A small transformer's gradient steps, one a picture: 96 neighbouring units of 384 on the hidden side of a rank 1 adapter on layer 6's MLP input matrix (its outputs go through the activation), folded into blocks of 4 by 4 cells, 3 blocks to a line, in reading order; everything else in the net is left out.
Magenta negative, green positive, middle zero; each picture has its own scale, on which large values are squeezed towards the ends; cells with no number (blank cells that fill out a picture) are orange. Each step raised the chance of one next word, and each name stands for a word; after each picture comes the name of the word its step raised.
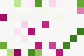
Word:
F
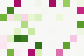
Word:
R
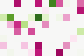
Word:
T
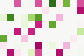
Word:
T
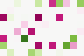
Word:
F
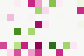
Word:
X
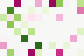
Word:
R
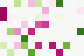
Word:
F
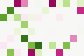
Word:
R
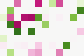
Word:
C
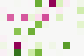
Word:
R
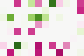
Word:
T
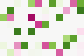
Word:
C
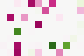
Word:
X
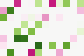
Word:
R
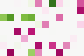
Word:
T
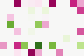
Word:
R
